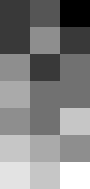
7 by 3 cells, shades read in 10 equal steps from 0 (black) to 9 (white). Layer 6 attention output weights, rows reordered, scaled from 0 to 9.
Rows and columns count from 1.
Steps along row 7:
down up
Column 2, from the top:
3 5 2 4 4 6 7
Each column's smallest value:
2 2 0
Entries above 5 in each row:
0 0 0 1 1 2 3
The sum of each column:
35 31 31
